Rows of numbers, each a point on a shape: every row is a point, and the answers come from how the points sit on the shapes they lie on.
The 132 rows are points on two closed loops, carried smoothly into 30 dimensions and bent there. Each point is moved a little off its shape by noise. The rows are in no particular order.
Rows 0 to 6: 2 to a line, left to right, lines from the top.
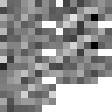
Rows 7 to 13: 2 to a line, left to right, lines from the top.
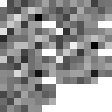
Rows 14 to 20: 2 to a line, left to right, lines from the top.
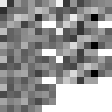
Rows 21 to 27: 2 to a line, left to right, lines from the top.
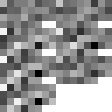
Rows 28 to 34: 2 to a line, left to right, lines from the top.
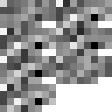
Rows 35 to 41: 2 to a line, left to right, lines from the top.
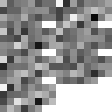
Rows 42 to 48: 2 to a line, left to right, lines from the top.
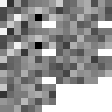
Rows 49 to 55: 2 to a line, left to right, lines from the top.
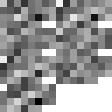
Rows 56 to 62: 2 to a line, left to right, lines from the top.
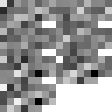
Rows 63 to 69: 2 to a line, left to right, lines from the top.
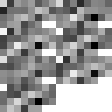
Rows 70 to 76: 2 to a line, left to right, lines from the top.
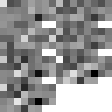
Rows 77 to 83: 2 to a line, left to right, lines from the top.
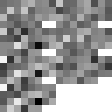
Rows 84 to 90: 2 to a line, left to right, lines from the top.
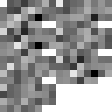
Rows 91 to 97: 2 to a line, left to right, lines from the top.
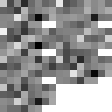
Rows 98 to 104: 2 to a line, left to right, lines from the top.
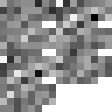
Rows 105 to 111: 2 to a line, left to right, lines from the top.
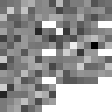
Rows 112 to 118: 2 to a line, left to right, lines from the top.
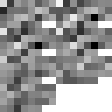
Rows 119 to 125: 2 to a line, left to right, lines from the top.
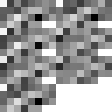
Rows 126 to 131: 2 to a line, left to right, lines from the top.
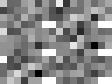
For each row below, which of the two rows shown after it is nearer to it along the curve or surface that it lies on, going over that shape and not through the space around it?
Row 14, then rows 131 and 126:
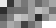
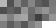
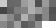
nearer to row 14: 126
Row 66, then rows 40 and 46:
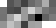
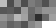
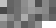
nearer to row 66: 40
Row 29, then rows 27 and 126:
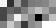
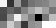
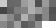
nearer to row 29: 27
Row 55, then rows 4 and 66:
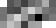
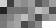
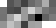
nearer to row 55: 66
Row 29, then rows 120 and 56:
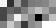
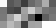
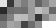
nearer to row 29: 56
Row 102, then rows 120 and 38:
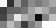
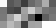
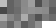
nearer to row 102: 120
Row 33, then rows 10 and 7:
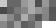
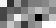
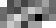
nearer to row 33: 10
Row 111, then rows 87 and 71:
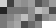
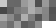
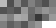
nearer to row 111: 87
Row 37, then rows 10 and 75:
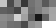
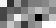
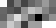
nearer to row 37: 75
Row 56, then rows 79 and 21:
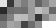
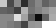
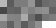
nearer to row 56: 21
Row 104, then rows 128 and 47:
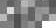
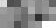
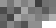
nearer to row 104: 128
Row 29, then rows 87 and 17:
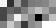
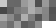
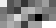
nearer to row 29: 17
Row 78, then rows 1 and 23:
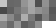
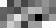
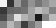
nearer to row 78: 23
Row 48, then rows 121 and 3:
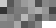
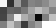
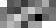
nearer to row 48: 121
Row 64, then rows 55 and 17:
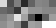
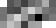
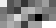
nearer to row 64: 17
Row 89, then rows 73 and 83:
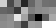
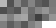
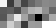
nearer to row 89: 73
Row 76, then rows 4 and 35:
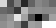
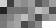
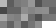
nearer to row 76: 35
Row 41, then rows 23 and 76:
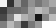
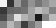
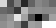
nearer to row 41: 23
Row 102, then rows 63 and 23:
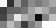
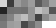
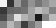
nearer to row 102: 23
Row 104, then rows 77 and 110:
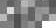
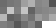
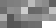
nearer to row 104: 77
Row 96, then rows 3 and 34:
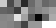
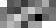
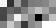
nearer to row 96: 3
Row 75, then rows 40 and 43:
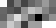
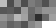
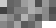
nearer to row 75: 40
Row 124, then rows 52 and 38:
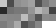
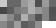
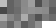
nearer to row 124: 52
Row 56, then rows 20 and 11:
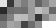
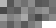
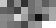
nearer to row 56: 20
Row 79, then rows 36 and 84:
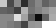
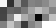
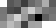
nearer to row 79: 84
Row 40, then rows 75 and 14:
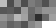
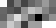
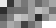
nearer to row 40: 75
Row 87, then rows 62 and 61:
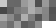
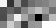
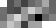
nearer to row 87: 62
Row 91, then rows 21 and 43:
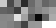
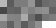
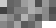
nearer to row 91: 21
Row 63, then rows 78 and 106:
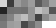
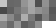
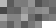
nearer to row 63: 78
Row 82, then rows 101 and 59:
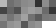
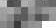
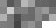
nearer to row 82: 101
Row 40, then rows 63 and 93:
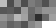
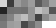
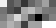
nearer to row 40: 93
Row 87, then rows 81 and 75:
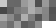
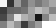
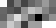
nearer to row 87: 81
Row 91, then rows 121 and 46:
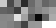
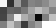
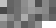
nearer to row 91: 46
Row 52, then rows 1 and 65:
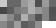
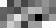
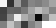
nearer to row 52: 65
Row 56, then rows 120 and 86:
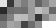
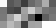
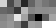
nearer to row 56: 120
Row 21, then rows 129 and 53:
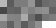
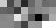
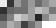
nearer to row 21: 129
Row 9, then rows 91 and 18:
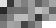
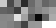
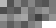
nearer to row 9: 18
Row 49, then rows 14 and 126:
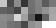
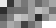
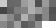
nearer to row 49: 126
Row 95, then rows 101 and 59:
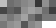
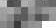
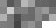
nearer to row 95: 101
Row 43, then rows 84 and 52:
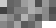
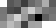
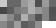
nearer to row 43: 52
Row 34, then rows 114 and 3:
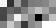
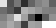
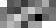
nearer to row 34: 3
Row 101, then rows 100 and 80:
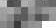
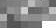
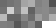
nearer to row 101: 80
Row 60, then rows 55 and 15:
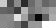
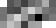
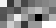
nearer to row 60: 55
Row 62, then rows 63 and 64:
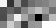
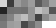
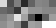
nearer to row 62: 63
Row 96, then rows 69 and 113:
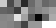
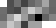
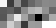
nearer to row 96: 69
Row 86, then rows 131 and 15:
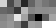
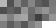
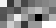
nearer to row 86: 131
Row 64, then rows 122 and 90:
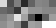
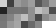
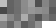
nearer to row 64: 90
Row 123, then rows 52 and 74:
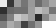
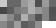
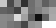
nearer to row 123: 52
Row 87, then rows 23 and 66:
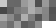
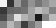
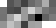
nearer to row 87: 23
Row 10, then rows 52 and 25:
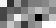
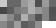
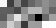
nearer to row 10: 25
